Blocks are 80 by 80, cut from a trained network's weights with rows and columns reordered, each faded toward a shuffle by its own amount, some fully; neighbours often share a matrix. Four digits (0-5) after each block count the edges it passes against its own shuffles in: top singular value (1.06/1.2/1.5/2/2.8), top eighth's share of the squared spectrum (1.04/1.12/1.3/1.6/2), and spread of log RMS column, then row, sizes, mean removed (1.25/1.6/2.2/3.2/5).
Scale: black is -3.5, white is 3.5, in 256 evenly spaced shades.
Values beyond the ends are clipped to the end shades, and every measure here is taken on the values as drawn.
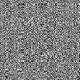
4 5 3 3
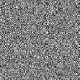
4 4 2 2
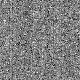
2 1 0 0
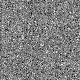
0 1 0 0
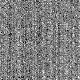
3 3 1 2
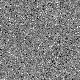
0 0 0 0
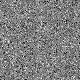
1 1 0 0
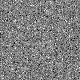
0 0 0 0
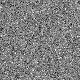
0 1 0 0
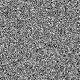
2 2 0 0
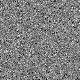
2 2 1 0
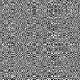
5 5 3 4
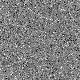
0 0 0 0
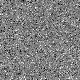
0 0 0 0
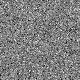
0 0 0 0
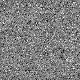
2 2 1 0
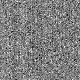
2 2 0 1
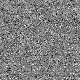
2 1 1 0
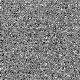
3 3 1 1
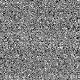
3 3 2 1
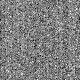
2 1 0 0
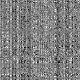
4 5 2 3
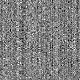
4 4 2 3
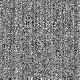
3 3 0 2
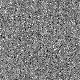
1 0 0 0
